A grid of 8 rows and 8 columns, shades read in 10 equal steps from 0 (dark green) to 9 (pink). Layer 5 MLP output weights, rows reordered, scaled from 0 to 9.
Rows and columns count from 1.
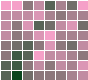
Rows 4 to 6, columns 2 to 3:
5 6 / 4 3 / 2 3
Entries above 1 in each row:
8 8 8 8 8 8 8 7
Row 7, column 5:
5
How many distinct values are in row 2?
4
